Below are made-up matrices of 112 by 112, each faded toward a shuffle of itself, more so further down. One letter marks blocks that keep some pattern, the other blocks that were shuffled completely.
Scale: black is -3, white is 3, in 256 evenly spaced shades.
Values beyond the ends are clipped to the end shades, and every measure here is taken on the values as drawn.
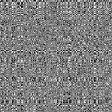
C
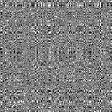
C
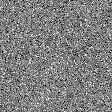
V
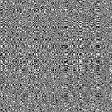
C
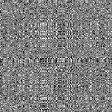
C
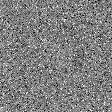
V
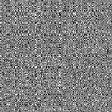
C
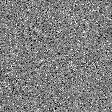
V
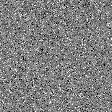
V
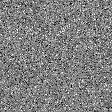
V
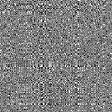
C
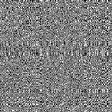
C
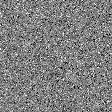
V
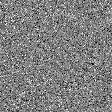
V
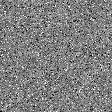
V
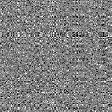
C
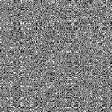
C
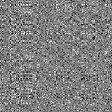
C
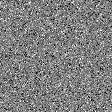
V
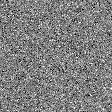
V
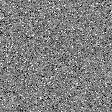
V
